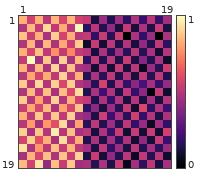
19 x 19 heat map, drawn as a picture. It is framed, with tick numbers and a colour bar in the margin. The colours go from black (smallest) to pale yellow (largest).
Average level on the scale: 50%. Grain: checkered. Seam: vertical, 40% of the way across, the left part higher.
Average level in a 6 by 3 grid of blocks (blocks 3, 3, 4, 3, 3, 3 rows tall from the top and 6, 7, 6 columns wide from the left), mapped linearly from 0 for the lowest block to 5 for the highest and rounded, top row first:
520 / 510 / 520 / 520 / 510 / 520
